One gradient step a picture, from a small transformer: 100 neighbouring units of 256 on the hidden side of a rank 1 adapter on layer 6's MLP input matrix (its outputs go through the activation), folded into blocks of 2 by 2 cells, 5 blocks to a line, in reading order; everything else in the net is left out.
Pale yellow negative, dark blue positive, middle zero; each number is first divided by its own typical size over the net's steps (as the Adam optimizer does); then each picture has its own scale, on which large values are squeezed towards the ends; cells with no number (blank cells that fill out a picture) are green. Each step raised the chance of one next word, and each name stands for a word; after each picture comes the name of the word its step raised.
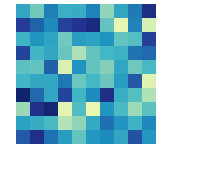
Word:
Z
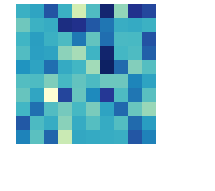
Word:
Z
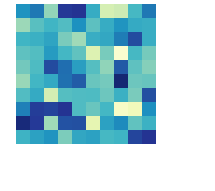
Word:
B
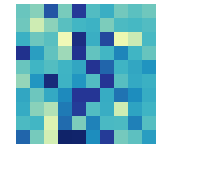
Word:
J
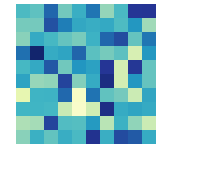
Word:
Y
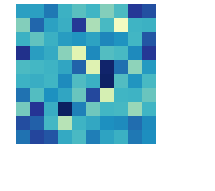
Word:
Z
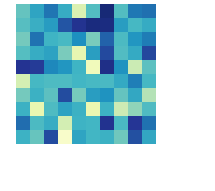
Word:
Z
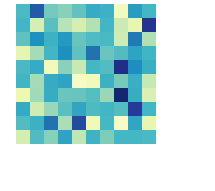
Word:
Y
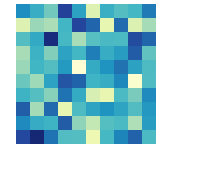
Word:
B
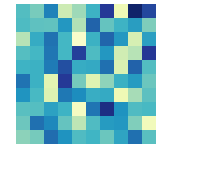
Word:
Y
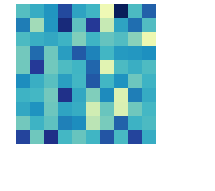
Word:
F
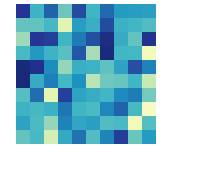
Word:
J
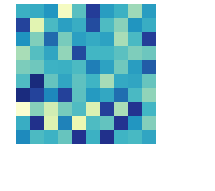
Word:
J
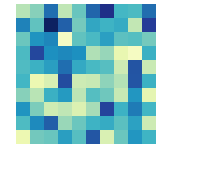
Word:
Y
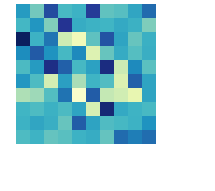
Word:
Y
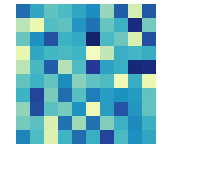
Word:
J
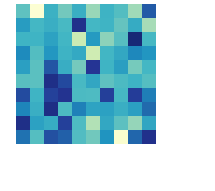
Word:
B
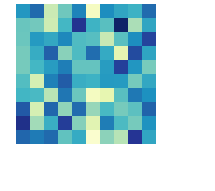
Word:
B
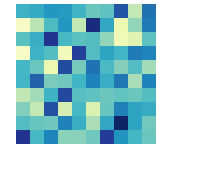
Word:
F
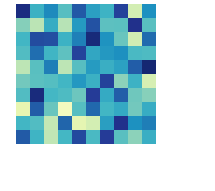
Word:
J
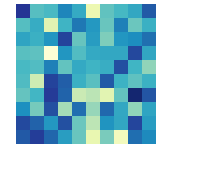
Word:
B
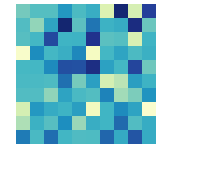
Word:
F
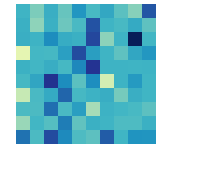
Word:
F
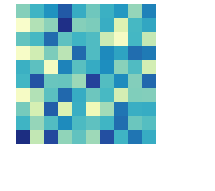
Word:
F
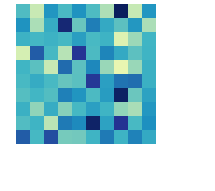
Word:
F
